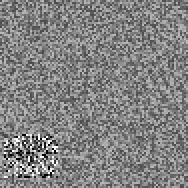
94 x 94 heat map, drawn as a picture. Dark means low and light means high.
Odd patch: rougher, in the bottom left. Stripes: none. Mirror symmetry: none. Histogram: bell-shaped.
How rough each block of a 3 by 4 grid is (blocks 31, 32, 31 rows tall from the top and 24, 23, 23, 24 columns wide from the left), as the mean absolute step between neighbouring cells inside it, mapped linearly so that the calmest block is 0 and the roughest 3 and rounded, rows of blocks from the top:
0 0 0 0 / 0 0 0 0 / 3 1 0 0
